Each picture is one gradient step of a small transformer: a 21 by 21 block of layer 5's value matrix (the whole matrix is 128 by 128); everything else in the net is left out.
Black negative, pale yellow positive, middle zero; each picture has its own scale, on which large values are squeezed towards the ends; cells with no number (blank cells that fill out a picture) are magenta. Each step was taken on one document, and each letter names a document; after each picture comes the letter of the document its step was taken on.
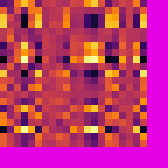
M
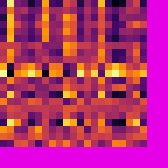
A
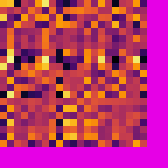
A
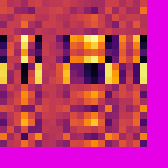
M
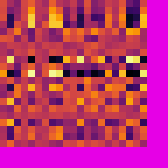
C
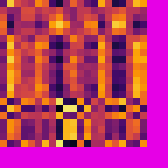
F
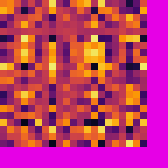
M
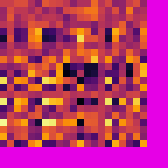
C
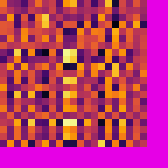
A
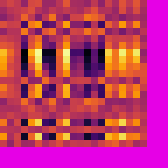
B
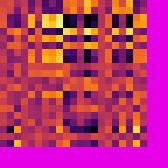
C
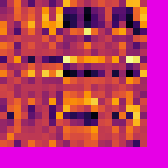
C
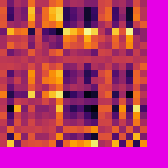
C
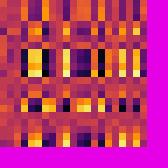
B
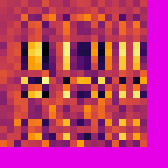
B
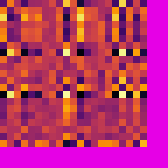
A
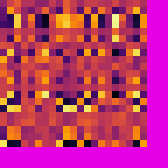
A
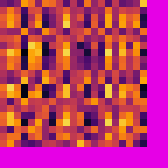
B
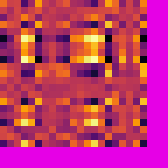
M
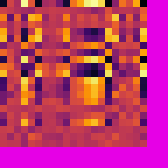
M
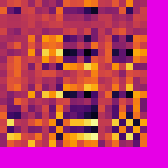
C
